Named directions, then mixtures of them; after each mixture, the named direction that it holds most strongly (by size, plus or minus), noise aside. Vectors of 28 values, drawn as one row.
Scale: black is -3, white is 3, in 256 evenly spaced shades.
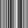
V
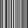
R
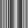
V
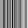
R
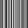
R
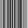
R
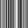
V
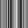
V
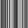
V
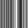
V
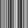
V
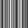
V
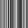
V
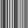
V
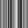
V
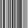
R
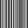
R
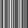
R
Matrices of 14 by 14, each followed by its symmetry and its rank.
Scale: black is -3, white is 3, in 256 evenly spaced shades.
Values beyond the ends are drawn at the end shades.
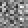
neither, rank three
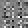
neither, rank two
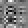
neither, rank two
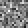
neither, full rank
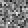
neither, full rank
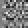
neither, rank three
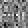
neither, rank three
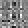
neither, rank three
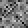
symmetric, full rank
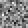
neither, full rank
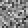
neither, full rank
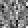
neither, rank three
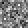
symmetric, full rank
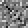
symmetric, full rank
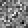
symmetric, full rank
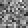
neither, full rank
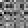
neither, rank three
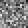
neither, full rank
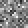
symmetric, full rank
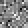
symmetric, full rank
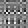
neither, rank two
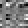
neither, rank two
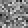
neither, full rank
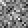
symmetric, full rank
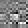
neither, rank two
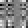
neither, rank two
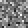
neither, full rank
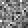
symmetric, full rank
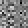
neither, rank three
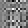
neither, rank two
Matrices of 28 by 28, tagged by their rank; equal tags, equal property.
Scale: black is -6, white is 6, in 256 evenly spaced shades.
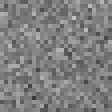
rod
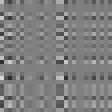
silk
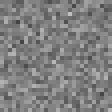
rod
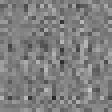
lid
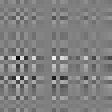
silk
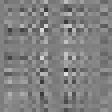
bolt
